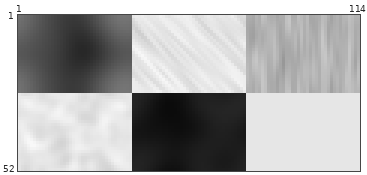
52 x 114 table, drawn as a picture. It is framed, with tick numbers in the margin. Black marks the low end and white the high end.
It is made of 2 by 3 panels. Panel 1,1: low, smooth. Panel 1,2: very high, slanting down to the right, faint in contrast. Panel 1,3: high, streaked downward, faint in contrast. Panel 2,1: very high, blotchy, faint in contrast. Panel 2,2: very low, smooth, faint in contrast. Panel 2,3: very high, flat.
